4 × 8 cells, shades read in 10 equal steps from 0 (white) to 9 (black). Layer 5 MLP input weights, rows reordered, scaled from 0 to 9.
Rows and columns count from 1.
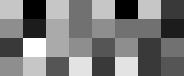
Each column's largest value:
7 9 6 5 7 9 7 8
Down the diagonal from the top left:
2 8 3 1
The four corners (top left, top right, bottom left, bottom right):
2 7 4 6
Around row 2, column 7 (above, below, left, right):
2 7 5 8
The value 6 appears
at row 3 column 5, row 4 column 3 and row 4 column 8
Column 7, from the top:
2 5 7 7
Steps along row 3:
down up up up down up down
